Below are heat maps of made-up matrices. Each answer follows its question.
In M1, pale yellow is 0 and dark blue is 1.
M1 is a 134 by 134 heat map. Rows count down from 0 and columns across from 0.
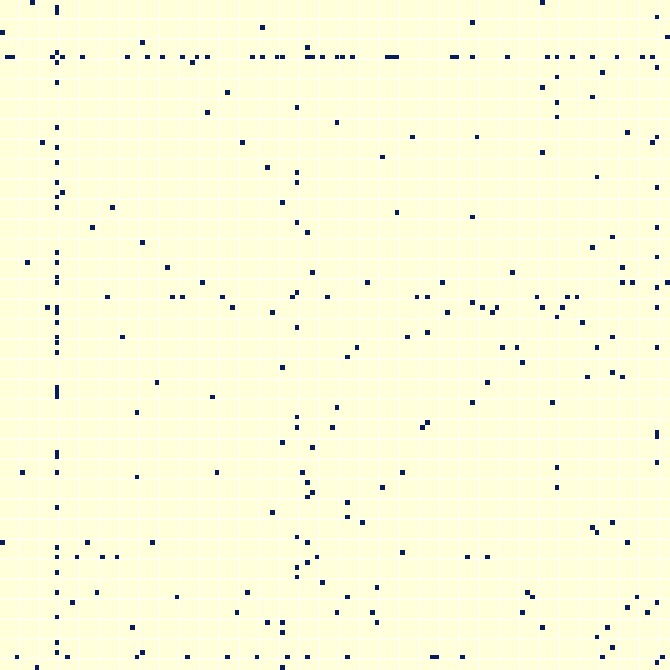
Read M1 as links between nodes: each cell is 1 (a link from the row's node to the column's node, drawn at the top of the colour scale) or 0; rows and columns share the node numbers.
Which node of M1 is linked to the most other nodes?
node 11
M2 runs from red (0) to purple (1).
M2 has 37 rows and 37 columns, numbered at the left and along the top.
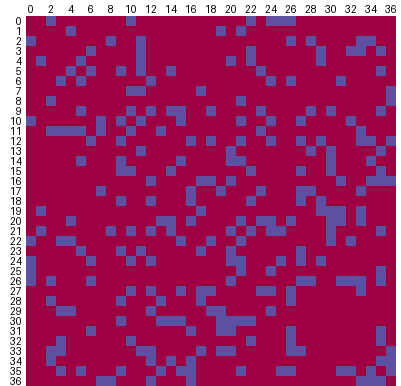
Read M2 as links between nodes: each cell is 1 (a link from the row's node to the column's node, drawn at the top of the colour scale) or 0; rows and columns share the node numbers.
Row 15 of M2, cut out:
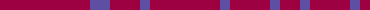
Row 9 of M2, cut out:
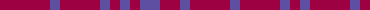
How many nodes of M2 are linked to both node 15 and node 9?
4
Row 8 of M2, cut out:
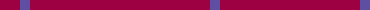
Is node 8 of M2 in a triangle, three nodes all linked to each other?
no
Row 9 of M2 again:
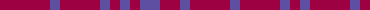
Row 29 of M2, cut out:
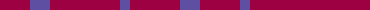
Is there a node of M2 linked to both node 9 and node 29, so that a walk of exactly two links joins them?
yes
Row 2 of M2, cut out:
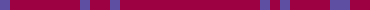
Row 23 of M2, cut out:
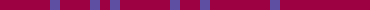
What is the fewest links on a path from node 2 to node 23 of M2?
2
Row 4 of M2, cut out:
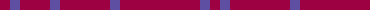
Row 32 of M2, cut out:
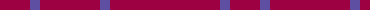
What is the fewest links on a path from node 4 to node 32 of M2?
2
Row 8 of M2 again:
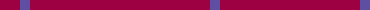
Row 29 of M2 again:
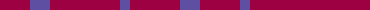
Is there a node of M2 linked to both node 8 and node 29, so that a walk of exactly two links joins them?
no
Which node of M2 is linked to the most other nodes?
node 35
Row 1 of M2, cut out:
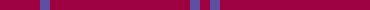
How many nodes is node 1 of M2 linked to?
3
